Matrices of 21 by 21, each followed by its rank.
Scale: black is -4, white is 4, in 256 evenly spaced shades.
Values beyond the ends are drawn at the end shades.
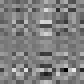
two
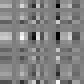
one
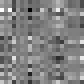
two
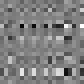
two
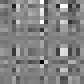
two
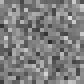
full rank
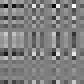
one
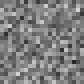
full rank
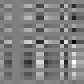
one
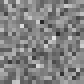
full rank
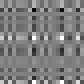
one
